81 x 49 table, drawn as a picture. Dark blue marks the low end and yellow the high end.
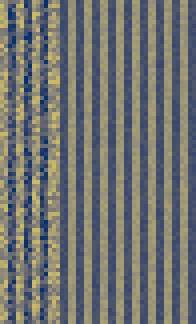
Stripes running up and down repeat 12 times from left to right. A vertical seam about 30% of the way across splits the table, and the right part is calmer. No overall slope runs across the table. The histogram has two humps.
